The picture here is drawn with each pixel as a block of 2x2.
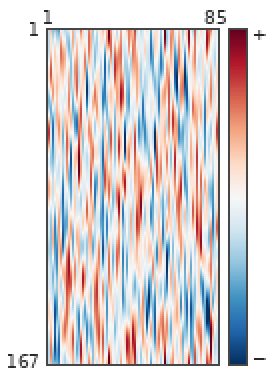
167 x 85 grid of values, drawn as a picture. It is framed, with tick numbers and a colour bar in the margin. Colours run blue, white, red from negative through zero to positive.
There is no overall slope. The histogram is bell-shaped. Overall the values sit about 50% of the way up the scale. Streaks run downward.
